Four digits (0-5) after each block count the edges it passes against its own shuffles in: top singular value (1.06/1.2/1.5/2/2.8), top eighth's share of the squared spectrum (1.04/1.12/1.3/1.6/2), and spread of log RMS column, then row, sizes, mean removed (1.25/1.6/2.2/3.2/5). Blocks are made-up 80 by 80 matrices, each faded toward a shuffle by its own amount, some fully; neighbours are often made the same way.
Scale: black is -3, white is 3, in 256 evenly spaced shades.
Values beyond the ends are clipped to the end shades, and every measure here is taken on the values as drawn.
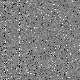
2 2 2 0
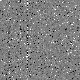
2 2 1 0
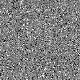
3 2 1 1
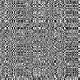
5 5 4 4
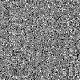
3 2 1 1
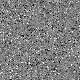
0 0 0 0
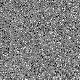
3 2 0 0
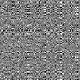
5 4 3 3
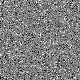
0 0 0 0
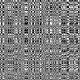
5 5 4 4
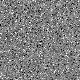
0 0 0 0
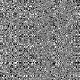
4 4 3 2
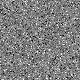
0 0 0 0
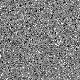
3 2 0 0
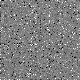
3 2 1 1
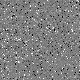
2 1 1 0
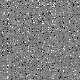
3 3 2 1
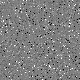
2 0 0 0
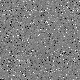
2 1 0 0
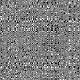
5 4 3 3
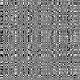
5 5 4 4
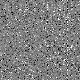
3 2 1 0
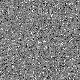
2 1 0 0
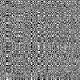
5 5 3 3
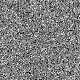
2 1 0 0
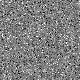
0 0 0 0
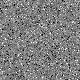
0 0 0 0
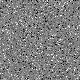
2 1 0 0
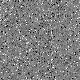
2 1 0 0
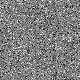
1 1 0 0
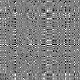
5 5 3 3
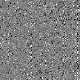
4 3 2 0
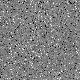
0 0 0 0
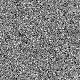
1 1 0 0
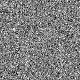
2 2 0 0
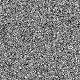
1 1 0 0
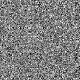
3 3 2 2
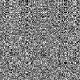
4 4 3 2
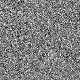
2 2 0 0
